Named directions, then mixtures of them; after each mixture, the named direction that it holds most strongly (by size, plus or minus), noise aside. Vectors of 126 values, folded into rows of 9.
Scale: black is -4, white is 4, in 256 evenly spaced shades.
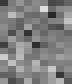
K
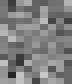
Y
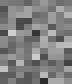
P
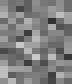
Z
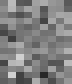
Y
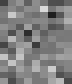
K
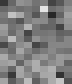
K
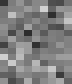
K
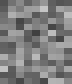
P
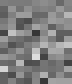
P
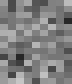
Y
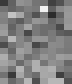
K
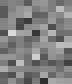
P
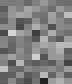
P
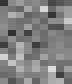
K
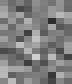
Z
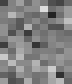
K
